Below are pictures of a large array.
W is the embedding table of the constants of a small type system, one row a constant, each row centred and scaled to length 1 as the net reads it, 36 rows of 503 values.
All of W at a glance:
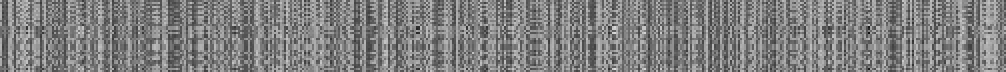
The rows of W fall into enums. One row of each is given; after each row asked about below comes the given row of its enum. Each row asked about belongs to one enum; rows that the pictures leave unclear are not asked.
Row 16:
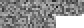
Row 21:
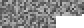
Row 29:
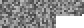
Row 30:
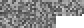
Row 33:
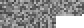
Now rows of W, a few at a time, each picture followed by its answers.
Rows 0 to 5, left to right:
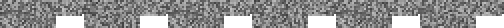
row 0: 30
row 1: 33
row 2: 30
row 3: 29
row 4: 30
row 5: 21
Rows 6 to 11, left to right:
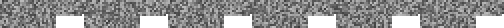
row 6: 29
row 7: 30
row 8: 29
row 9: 21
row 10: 33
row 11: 21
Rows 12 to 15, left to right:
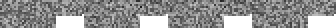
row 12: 30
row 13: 16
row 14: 16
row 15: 33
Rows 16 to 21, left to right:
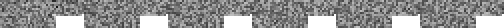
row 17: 33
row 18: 33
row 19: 30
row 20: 21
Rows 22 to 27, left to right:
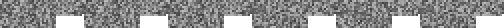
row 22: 29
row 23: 29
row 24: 29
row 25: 21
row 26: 30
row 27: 21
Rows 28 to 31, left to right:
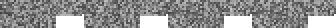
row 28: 33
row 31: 30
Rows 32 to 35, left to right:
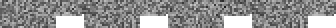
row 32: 21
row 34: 16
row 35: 33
